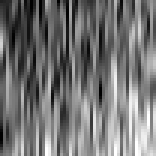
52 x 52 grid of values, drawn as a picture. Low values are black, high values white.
There is an overall slope up to the bottom right. The histogram is bell-shaped. The bottom right is the ninth with the highest average. Streaks run downward. Neither half mirrors the other.
